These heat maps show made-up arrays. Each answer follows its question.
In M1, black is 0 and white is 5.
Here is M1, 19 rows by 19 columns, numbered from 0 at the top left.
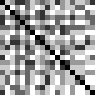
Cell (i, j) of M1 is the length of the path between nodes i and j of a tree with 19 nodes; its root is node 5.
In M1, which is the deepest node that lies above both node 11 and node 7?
3
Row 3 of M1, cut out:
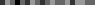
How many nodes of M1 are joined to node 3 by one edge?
4
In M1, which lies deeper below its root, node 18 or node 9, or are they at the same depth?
node 18
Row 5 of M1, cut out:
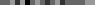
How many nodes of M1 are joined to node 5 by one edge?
3
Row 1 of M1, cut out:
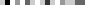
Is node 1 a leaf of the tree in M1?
yes
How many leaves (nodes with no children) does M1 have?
13
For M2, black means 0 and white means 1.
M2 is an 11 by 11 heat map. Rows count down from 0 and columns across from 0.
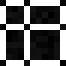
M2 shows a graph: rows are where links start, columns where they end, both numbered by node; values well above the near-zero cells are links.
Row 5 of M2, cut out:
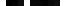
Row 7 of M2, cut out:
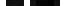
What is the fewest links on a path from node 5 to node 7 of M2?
2
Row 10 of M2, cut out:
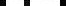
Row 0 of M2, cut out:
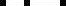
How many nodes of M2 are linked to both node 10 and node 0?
8
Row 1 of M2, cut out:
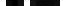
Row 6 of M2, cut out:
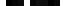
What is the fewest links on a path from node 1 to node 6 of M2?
2
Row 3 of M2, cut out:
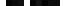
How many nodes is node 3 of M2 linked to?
3
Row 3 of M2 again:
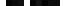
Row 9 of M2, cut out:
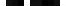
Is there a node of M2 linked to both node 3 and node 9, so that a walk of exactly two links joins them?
yes
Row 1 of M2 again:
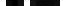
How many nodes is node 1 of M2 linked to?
3
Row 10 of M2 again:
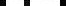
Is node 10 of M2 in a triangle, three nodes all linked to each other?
no
